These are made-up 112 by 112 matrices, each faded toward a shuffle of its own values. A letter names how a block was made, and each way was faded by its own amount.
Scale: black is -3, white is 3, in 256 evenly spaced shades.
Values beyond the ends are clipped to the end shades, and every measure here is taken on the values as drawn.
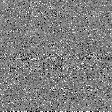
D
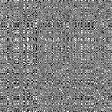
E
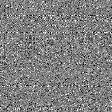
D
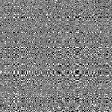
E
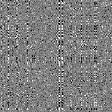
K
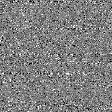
D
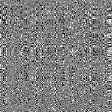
K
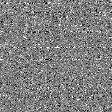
D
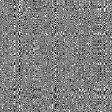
K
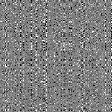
K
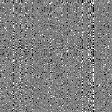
K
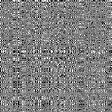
E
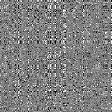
K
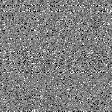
D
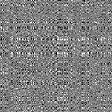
E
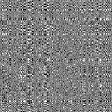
E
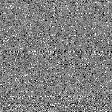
D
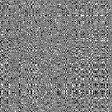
E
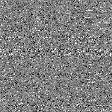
D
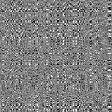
E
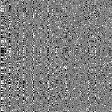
K
